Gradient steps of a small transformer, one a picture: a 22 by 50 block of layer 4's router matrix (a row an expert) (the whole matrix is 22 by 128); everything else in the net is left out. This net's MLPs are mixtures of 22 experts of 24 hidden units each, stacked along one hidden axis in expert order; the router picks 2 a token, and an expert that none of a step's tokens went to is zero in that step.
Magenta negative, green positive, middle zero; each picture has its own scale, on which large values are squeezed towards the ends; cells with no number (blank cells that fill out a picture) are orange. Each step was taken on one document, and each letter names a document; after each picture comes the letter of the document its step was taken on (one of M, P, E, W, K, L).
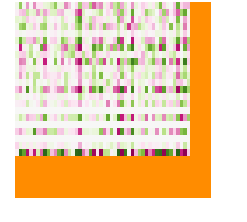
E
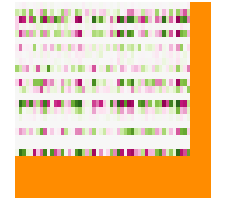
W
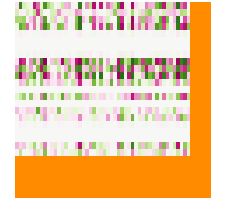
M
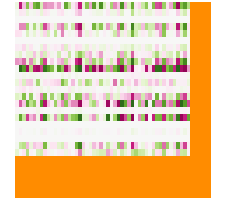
M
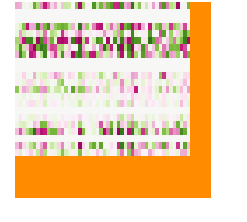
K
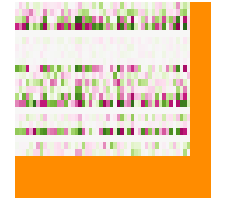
E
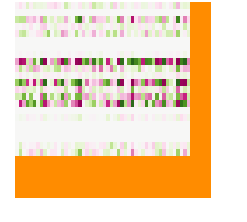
M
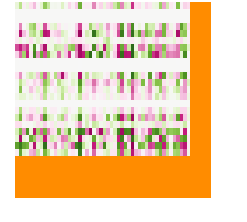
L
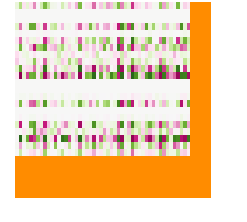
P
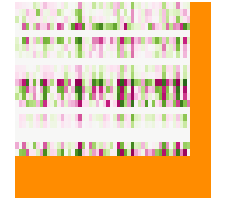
E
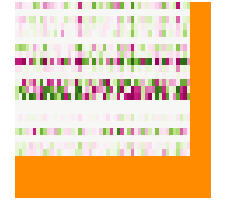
M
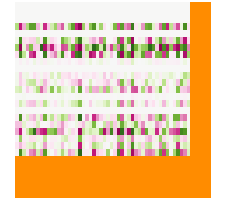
L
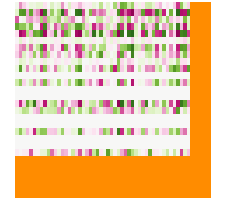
W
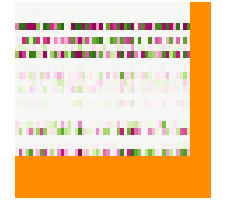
K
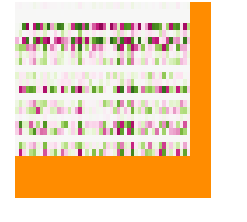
K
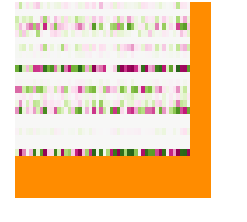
W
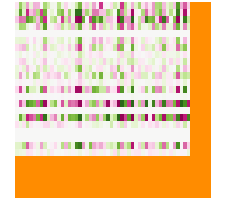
E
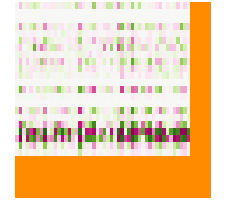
P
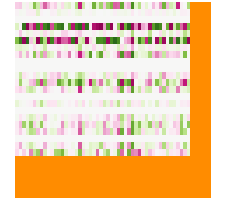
K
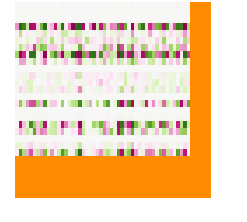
K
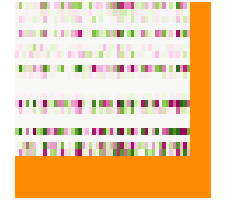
W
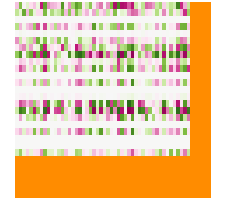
W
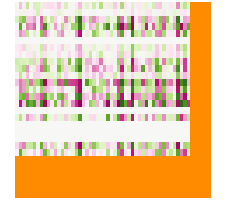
M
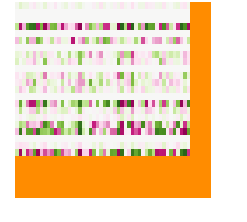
K
